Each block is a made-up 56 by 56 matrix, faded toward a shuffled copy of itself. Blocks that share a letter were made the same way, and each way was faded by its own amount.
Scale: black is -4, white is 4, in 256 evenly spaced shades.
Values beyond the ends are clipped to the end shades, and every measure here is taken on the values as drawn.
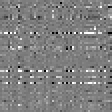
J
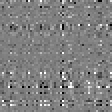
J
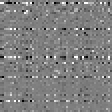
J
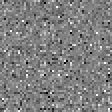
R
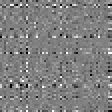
J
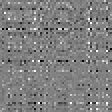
J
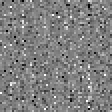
R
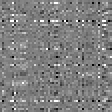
J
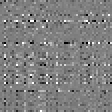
J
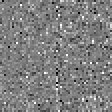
R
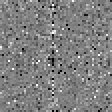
R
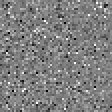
R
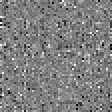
R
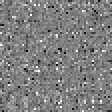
R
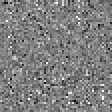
R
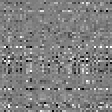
J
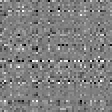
J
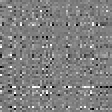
J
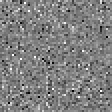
R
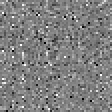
R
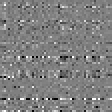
J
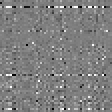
J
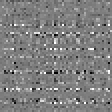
J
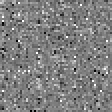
R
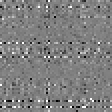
J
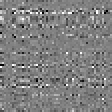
J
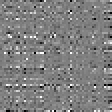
J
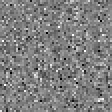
R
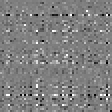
J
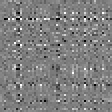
J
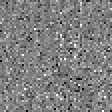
R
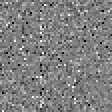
R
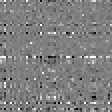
J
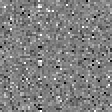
R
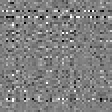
J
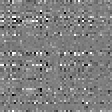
J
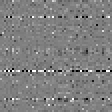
J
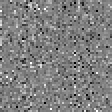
R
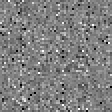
R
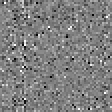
R
